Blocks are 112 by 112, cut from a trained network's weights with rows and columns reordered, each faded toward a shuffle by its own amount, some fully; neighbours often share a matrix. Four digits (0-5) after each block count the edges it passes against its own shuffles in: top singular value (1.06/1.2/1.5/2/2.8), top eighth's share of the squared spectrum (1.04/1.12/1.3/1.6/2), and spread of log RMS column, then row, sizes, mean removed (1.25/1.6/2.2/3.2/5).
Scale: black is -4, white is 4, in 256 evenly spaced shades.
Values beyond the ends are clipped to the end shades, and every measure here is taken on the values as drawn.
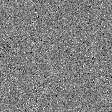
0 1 0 0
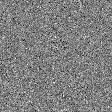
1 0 0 0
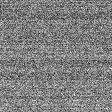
3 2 0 0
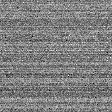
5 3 1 2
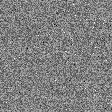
0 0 0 0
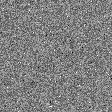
0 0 0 0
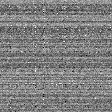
5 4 2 2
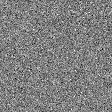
0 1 0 0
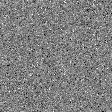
0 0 0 0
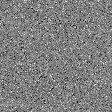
0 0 0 0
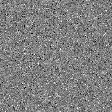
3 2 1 1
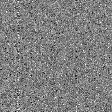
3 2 2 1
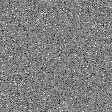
1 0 0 0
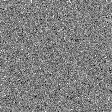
0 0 0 0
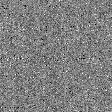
2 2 0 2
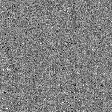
2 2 0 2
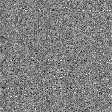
2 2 0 2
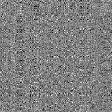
4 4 3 3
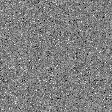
2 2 0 1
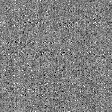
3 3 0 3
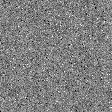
1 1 0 0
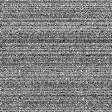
5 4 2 2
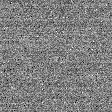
2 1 0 0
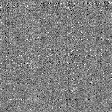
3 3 1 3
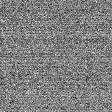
3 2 0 0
